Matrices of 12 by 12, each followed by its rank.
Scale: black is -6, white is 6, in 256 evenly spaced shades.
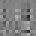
two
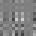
one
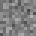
full rank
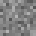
full rank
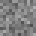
full rank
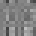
two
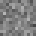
full rank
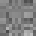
two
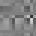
two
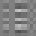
one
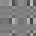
one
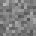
full rank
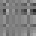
one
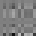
one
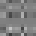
one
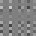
one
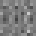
two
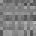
two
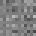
two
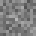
full rank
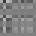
one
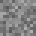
full rank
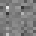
two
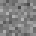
full rank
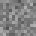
full rank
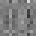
two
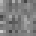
two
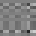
one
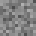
full rank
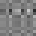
one
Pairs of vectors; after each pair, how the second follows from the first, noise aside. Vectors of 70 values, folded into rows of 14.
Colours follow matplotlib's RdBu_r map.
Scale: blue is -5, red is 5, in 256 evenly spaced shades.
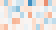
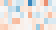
copied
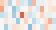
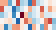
scaled up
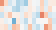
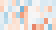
shuffled
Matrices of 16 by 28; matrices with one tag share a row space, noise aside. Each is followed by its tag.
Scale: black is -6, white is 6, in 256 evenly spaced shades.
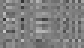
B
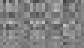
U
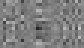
B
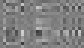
B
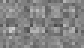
U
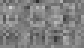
U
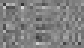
B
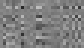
B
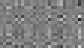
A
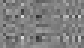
B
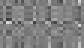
A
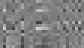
B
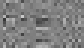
B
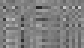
B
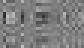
B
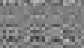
U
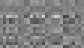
U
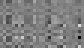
A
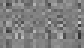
A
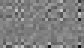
A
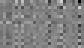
A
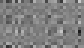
A
